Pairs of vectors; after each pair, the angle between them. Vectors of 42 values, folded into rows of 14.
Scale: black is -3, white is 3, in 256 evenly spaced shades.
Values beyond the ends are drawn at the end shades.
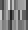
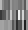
partly opposed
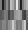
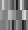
nearly opposite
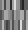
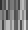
partly opposed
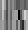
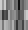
partly aligned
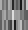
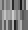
nearly parallel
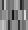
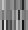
orthogonal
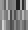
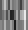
orthogonal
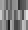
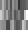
nearly parallel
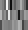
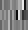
orthogonal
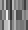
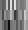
partly opposed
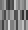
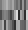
partly opposed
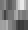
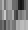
nearly opposite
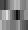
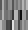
orthogonal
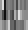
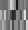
orthogonal
